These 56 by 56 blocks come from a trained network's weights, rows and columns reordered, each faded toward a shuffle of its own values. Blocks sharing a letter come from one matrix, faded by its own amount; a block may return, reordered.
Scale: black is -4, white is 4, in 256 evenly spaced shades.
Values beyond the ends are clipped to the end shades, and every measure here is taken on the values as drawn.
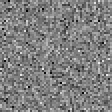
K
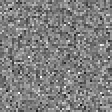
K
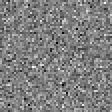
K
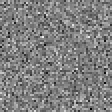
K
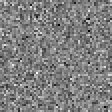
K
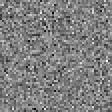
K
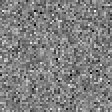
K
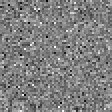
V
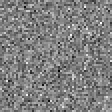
K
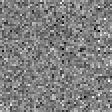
K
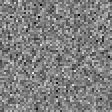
K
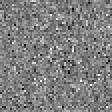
V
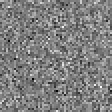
K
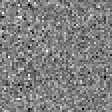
K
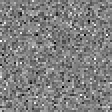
V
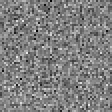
K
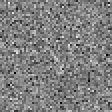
K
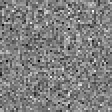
K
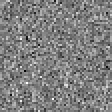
K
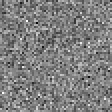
K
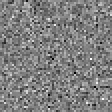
K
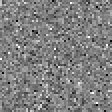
V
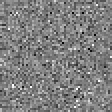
V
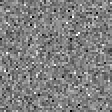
V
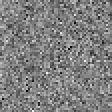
K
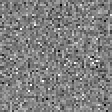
V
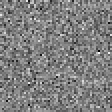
K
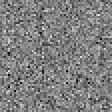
K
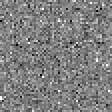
V
